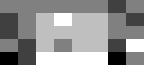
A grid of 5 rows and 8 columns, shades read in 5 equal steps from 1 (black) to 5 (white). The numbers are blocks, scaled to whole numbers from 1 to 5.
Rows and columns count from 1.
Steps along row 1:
same same same same same down up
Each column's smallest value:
1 2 3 3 3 3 1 2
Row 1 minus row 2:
1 0 -1 -2 -1 -1 -1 1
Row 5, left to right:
1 2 5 5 5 5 1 3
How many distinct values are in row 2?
4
